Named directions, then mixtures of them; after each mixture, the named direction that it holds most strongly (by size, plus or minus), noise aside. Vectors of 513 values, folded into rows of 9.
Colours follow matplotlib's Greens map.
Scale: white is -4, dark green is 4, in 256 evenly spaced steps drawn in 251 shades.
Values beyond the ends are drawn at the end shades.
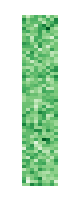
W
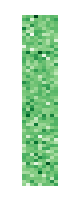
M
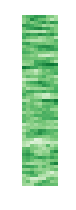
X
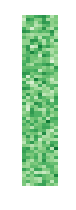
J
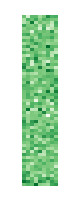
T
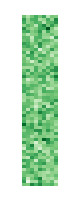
W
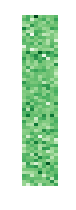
M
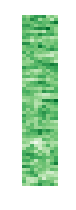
X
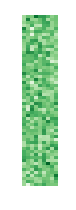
J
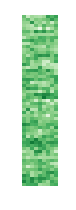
X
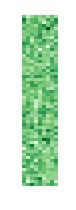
W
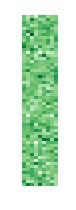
M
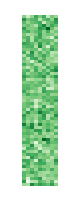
W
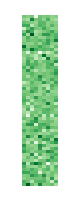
M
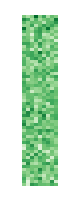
W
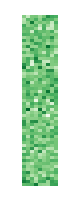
T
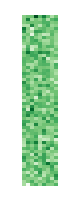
M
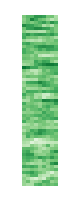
X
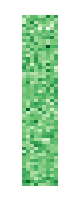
T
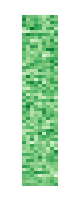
J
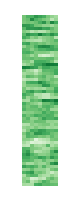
X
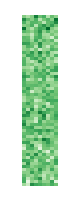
W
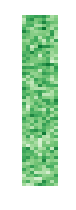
J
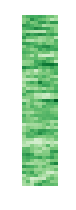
X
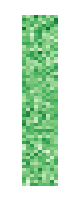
W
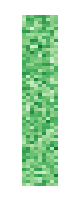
J
